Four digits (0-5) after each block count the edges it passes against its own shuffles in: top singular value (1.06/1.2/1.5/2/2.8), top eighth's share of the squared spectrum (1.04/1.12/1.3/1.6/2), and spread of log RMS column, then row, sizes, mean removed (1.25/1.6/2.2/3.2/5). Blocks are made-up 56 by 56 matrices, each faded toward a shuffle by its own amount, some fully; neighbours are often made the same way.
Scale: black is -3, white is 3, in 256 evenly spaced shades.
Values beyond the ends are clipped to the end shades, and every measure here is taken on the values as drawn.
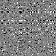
4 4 2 2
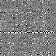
4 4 1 2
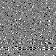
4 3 1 2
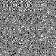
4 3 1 2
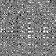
4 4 2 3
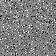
1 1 0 0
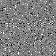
3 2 0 1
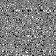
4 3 1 2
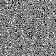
2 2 0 0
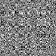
4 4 2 2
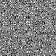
3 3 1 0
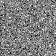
1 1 0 0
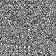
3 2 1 1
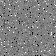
1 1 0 0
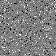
2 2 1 0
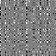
5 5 3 3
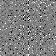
4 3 2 1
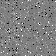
2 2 1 0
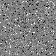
1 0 0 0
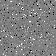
1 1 0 0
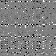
4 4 2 3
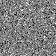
0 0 0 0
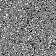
0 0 0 0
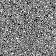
0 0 0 0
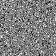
0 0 0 0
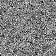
0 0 0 0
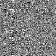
3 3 2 1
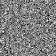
3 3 1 1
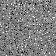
1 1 0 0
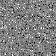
2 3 1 1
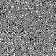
3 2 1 0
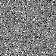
1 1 0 0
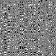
4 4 3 2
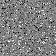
1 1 0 0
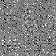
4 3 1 1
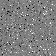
1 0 0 0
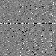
4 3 1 1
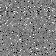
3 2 0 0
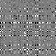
5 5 3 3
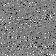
3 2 0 1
